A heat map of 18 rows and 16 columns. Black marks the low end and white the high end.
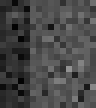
Seam: vertical, 30% of the way across, the right part higher. Average level on the scale: 30%. Roughest part: bottom right.
